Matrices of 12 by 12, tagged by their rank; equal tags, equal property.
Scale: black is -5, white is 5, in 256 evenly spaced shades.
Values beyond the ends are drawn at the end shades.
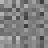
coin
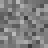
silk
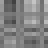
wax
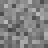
silk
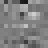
coin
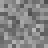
silk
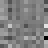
coin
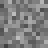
silk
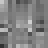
coin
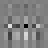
wax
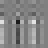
wax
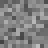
silk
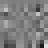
coin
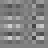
wax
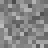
silk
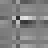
wax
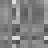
coin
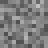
silk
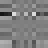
wax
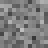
silk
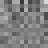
coin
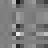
wax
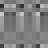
wax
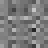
coin
